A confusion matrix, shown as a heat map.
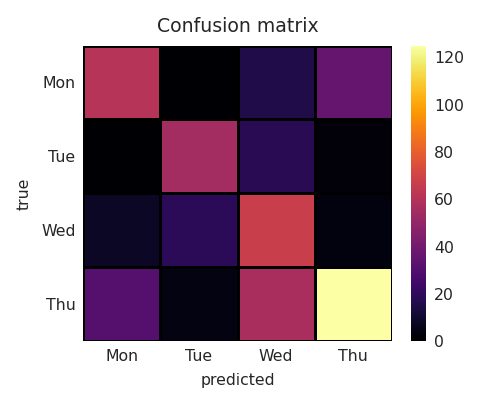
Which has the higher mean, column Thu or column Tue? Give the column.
Thu
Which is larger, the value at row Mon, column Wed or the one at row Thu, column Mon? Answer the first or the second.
the second
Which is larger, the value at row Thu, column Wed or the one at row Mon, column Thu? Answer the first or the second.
the first
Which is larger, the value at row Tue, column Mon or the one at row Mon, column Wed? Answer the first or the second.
the second
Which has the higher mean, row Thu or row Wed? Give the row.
Thu
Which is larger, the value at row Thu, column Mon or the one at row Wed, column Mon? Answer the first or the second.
the first
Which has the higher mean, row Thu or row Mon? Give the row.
Thu
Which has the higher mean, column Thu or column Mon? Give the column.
Thu
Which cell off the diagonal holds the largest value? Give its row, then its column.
Thu, Wed
